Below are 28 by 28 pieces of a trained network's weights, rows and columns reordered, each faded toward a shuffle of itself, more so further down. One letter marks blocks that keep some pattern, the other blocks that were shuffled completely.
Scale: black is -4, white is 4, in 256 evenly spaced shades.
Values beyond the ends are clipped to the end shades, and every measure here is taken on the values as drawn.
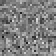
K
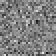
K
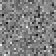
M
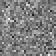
M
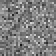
M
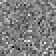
M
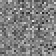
K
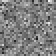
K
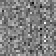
K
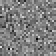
M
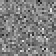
M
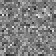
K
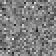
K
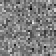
K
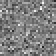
M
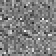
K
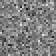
M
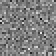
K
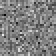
M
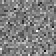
M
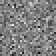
K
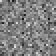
K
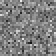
M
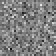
M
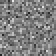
M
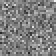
M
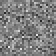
K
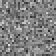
M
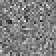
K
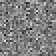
K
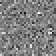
K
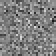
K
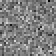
M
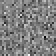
K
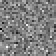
M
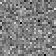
M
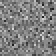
K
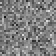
M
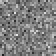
M
